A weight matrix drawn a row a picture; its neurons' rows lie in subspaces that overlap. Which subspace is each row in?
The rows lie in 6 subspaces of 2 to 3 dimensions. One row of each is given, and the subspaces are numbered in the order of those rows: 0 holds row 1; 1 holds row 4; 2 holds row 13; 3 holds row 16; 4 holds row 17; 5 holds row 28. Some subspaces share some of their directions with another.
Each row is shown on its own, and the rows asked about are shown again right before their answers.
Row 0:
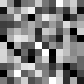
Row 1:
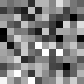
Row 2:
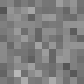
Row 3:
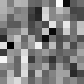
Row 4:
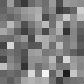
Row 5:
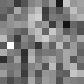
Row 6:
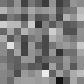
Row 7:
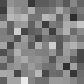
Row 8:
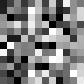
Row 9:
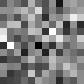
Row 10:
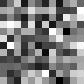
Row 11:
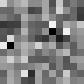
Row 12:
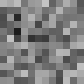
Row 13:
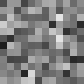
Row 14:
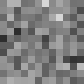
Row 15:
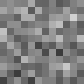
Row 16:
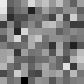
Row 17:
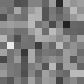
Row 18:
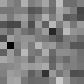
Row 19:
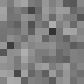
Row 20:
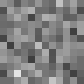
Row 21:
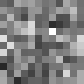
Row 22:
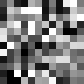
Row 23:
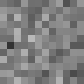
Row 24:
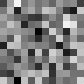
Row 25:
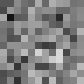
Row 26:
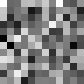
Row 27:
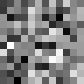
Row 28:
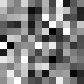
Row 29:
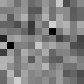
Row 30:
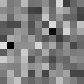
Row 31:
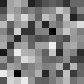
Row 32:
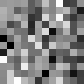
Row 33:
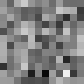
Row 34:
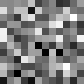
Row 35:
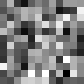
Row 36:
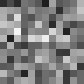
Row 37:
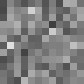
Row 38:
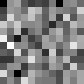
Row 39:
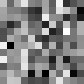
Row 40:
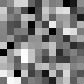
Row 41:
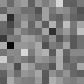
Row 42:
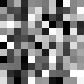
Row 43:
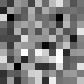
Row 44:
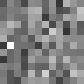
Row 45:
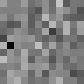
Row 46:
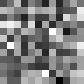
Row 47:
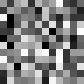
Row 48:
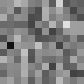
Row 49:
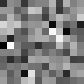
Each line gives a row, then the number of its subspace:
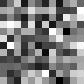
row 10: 4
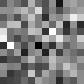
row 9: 0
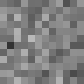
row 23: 2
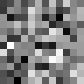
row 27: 5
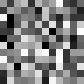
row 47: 5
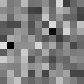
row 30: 2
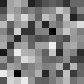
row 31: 3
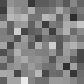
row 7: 3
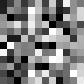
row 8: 5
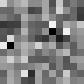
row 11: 2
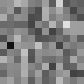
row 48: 4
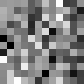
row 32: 2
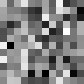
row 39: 1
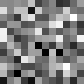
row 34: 0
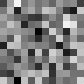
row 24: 4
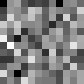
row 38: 3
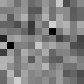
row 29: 1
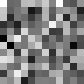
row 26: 3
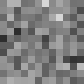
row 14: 2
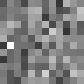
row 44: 1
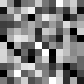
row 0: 3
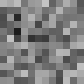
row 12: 2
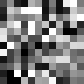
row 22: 0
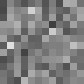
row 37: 3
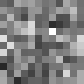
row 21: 1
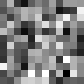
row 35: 1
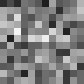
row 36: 2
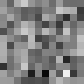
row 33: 1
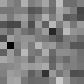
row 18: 4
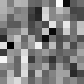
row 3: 4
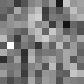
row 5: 4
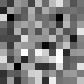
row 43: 5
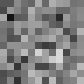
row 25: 5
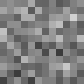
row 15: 0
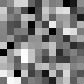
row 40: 3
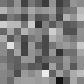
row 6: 4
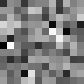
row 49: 2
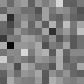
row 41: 5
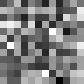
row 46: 4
